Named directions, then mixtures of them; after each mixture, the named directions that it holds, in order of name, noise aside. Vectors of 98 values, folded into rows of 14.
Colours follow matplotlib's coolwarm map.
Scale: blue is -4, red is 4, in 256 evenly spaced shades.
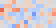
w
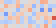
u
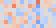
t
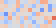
u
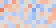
t, u, w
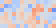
t, u, w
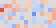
u, w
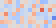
u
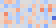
u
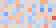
u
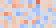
t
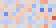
u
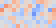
t, u, w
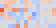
w
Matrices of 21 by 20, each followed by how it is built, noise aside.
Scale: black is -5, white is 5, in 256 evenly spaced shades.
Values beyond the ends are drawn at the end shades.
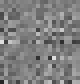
low rank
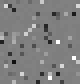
sparse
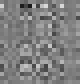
low rank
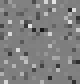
sparse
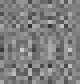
low rank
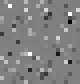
sparse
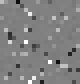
sparse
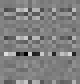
low rank
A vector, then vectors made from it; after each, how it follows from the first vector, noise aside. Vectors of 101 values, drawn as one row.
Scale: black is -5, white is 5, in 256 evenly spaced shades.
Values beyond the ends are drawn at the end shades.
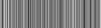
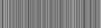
shrunk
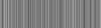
shrunk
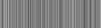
shrunk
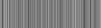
shrunk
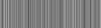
shrunk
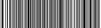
scaled up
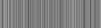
shrunk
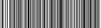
scaled up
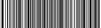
scaled up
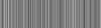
shrunk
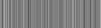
shrunk
